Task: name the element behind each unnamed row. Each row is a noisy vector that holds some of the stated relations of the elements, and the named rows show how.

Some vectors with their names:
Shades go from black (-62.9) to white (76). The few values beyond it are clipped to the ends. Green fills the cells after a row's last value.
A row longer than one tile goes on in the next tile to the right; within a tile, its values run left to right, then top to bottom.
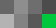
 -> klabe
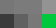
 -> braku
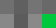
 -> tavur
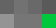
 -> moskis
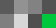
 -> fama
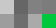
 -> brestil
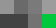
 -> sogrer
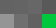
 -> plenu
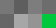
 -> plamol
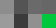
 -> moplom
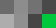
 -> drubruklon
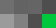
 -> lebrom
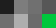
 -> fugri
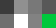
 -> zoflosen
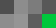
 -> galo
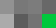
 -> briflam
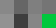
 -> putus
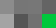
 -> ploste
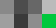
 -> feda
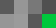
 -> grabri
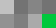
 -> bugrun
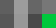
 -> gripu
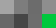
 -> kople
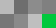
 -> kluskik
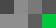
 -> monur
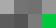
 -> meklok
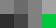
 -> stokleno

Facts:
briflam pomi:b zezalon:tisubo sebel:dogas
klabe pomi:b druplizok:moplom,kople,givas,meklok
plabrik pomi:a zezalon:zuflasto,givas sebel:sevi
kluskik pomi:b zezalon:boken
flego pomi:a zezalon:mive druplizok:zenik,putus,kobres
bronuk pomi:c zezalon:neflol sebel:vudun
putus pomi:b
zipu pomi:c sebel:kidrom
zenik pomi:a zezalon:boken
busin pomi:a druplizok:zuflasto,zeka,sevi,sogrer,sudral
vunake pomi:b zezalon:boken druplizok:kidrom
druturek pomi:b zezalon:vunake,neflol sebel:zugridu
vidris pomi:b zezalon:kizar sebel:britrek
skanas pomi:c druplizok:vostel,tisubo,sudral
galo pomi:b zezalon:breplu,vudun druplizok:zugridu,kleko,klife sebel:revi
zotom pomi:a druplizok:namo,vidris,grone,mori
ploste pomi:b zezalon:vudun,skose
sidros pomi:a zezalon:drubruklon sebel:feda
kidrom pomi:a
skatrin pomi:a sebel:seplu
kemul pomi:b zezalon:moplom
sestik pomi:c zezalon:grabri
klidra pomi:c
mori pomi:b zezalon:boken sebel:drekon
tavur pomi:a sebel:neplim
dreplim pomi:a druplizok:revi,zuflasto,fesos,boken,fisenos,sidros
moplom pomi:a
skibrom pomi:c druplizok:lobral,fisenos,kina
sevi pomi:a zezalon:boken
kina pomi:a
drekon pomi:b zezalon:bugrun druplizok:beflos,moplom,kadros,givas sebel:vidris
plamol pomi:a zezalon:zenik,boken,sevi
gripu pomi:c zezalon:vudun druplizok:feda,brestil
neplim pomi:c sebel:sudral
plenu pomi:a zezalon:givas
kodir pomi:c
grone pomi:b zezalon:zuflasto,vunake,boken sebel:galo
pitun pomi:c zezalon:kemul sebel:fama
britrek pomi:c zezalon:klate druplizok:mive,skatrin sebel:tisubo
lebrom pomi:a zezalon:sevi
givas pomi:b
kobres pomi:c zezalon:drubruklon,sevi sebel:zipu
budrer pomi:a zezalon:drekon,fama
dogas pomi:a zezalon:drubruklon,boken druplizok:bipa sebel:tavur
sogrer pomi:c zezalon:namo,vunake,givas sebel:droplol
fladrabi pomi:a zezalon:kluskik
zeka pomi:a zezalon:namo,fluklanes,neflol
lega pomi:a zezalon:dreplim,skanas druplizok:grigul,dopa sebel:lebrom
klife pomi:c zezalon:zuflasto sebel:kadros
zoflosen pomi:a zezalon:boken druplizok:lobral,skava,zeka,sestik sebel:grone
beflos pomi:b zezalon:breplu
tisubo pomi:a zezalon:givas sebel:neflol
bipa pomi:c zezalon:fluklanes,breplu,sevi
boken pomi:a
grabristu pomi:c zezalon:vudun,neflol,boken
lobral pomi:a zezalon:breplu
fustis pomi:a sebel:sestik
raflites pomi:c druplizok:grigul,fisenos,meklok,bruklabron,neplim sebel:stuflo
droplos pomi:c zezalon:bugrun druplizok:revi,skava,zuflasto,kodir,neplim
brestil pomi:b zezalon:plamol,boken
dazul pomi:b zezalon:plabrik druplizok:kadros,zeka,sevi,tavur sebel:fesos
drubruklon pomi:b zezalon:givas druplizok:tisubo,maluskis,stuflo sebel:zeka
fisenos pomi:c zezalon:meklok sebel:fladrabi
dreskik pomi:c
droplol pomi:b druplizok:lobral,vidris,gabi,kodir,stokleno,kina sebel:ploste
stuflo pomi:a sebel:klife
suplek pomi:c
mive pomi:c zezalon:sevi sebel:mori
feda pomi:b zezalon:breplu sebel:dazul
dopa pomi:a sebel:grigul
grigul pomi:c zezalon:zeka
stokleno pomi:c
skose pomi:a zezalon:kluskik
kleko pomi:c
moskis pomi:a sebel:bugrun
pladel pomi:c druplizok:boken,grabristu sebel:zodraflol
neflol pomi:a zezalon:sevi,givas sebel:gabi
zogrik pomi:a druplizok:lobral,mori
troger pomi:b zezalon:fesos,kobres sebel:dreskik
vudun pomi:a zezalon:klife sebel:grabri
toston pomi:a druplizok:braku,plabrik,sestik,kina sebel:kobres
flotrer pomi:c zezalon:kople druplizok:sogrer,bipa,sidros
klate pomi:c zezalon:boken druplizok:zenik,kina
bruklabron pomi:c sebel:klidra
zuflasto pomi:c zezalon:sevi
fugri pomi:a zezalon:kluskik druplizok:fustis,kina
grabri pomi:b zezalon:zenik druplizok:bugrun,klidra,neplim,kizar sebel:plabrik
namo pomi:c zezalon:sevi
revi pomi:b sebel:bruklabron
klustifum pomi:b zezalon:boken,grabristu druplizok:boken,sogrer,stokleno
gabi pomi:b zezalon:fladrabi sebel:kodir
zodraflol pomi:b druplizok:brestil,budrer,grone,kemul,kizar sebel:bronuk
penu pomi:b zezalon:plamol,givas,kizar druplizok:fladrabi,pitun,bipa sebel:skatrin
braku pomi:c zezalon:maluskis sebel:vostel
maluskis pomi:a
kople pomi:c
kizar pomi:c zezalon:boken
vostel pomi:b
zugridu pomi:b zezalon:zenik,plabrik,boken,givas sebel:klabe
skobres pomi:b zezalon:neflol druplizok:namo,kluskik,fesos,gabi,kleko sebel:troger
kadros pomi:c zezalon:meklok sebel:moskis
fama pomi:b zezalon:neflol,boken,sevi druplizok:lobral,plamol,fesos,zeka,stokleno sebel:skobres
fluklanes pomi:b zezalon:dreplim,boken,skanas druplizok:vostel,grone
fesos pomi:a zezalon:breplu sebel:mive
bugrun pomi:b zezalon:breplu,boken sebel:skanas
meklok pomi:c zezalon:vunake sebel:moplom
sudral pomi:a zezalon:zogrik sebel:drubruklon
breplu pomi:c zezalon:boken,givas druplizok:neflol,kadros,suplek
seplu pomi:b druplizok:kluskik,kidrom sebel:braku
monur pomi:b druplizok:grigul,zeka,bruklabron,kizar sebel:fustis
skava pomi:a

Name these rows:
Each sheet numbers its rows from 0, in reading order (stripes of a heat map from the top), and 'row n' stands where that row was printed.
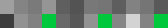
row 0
grabristu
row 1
skava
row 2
dogas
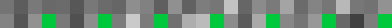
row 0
sudral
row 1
kidrom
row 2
klustifum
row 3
zenik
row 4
grone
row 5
zugridu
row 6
kadros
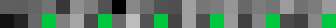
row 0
kodir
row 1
skobres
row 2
dreplim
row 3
pladel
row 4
kemul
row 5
neplim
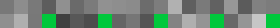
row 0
fluklanes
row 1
namo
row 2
bronuk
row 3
sevi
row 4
boken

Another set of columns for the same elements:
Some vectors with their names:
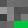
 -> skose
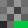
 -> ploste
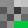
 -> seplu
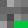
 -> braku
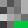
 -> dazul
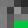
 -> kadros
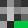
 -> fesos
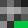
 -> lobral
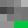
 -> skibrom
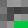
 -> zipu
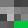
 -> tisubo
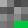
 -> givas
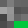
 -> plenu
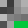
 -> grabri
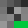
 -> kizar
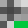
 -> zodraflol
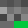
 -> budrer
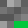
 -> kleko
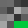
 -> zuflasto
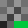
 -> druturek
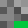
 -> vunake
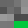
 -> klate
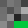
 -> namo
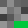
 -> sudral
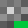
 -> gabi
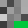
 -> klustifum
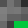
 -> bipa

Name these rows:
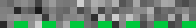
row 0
britrek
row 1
skanas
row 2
busin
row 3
putus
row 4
drekon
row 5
flego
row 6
beflos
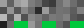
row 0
penu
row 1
meklok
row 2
kobres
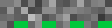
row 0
kluskik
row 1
droplos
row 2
zoflosen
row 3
klife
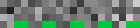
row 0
breplu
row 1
fugri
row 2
mive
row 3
revi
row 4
klabe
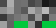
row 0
fustis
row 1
zeka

